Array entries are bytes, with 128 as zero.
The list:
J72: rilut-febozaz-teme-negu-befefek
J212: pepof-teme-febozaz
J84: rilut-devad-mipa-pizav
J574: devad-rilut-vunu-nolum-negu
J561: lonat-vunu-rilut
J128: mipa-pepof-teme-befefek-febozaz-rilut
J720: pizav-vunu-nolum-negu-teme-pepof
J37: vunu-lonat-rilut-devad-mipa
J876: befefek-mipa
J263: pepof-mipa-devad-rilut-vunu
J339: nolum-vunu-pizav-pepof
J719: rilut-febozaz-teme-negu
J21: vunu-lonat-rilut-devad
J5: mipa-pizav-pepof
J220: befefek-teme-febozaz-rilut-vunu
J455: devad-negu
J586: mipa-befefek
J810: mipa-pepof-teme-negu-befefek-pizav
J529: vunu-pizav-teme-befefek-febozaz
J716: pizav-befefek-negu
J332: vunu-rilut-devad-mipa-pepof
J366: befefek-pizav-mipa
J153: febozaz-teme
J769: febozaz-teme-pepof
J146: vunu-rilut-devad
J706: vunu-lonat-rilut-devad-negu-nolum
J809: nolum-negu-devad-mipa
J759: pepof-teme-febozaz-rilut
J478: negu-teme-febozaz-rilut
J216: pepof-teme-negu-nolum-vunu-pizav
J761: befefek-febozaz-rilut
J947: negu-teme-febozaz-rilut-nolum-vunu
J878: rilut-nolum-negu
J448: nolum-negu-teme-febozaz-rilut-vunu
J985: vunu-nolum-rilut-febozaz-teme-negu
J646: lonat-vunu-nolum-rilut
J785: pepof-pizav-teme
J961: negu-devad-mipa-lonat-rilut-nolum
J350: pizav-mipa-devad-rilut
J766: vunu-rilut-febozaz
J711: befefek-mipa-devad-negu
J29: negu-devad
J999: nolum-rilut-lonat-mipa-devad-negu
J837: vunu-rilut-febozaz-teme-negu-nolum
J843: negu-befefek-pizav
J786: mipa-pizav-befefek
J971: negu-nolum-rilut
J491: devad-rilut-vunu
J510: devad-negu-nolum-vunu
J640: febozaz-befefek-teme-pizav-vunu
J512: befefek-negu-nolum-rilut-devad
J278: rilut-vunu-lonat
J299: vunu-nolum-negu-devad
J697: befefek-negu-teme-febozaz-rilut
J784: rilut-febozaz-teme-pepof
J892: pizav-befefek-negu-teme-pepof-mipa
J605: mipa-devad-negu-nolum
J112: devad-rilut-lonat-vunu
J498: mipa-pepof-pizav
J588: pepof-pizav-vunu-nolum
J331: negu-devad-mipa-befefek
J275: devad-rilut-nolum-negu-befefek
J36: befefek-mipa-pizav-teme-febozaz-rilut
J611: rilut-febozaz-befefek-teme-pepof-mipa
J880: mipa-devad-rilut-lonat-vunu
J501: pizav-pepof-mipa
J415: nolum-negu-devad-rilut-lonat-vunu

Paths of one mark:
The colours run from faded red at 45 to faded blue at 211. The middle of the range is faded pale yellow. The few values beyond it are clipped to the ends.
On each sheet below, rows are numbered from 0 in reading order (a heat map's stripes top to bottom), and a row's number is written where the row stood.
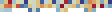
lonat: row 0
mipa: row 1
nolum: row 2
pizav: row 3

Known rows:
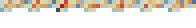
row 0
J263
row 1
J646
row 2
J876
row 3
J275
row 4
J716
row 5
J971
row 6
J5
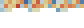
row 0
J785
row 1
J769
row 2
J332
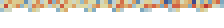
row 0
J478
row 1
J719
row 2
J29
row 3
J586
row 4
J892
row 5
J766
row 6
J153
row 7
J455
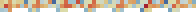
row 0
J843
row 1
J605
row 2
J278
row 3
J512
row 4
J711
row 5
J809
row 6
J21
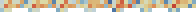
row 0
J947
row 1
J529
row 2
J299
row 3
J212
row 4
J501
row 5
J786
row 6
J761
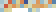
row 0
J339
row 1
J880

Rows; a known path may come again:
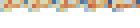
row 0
J216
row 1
J961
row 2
J720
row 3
J153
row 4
J766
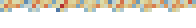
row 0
J350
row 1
J759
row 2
J366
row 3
J786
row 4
J220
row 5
J72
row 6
J719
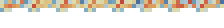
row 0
J491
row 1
J36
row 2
J810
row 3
J128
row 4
J561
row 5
J769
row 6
J278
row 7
J448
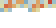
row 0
J711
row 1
J878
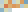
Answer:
J985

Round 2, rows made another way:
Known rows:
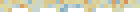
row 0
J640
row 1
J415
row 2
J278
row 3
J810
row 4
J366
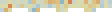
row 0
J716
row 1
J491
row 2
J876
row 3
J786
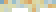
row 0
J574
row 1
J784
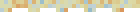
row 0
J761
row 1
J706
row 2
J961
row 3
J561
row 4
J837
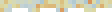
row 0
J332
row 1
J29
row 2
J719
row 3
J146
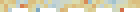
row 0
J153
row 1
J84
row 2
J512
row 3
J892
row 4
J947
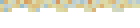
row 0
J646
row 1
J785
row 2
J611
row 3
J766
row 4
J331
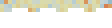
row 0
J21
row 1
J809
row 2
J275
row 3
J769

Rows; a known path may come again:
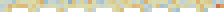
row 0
J29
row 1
J586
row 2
J299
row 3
J878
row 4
J128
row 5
J37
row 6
J999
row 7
J153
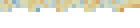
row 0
J455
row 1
J84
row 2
J5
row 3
J786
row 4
J478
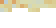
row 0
J36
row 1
J448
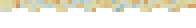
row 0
J350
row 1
J510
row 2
J611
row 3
J220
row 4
J491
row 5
J766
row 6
J697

